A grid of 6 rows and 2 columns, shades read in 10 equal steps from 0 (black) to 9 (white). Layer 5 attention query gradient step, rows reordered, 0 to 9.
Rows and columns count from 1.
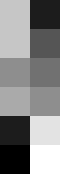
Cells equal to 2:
0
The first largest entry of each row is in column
1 1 1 1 2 2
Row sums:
8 10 9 11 9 9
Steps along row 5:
up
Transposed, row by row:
7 7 5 6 1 0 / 1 3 4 5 8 9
